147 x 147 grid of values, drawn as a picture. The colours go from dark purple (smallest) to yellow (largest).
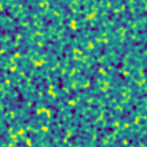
There is no overall slope. The halves do not mirror each other. No regular stripes run through it. Overall the values sit about 50% of the way up the scale. The texture is blotchy. The values follow a bell shape. There is no seam.
